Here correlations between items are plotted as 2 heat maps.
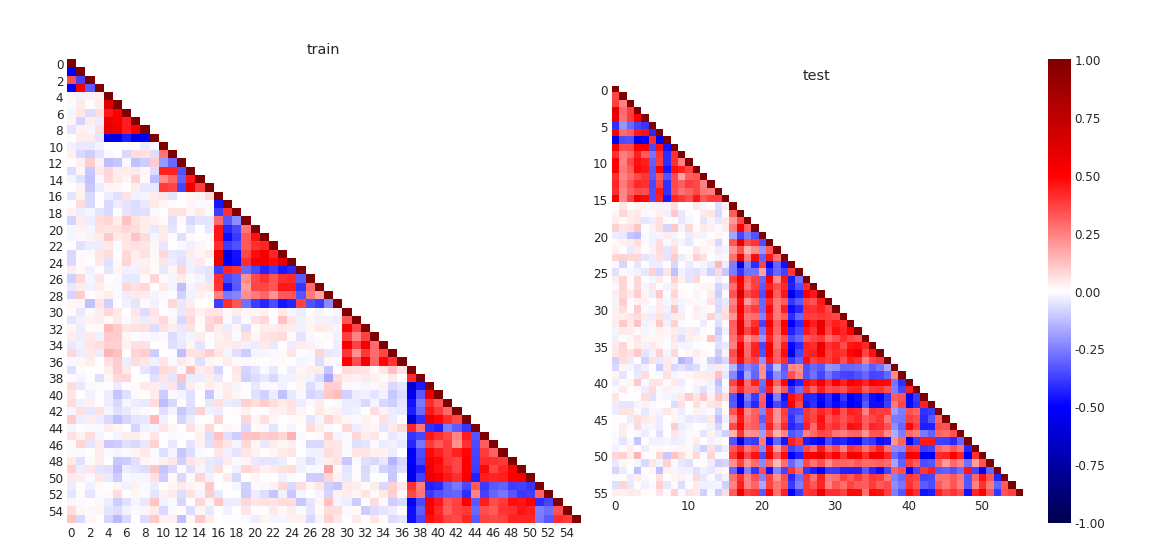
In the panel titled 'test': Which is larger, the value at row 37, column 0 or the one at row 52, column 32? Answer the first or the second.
the first
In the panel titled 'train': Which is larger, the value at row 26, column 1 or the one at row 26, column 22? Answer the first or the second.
the second
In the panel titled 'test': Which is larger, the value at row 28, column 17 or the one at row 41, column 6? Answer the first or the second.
the first
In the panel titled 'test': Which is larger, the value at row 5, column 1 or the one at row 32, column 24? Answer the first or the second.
the first
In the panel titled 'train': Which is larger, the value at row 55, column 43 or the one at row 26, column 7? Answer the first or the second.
the first
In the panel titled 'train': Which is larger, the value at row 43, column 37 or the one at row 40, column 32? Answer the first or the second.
the second
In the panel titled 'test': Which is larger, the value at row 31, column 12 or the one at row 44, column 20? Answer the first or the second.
the first
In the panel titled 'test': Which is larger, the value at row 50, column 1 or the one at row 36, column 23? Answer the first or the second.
the second
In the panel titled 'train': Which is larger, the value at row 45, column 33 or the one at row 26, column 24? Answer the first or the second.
the second
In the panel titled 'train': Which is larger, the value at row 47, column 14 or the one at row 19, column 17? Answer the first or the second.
the first
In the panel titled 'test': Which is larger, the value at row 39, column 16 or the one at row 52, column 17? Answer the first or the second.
the first
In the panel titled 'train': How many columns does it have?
56
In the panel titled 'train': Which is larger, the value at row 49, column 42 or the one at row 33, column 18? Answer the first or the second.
the first
